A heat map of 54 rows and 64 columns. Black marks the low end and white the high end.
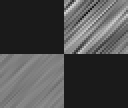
It is made of 2 by 2 panels. Panel 1,1: very low, flat. Panel 1,2: middling, slanting up to the right, strong in contrast. Panel 2,1: middling, slanting up to the right, faint in contrast. Panel 2,2: very low, flat.
